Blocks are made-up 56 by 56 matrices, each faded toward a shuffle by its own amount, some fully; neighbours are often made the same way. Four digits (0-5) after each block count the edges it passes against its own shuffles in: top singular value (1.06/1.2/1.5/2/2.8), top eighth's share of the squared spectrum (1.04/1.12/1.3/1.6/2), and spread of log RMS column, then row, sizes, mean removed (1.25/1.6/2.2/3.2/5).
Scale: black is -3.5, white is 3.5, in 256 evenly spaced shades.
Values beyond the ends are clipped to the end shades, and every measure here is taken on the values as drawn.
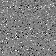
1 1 0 1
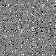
1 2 2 2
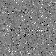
1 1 0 1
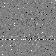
3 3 0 1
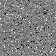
0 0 0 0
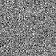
3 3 1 1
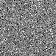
1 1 0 0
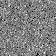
2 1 0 0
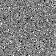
2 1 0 0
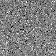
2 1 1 0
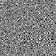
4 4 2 2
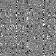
3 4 2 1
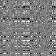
4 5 3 3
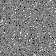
0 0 0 0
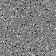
0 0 0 0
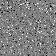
1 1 0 0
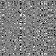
4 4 3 2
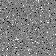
0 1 0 0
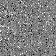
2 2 1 0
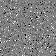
1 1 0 0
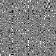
3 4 2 1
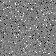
0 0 0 0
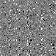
3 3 2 1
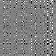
4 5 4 2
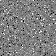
2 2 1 0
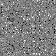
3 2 1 0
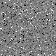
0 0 0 0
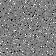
0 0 0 0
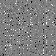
3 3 1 1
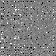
3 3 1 2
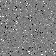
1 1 0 0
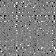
4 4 2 2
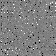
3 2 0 0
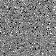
1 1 0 2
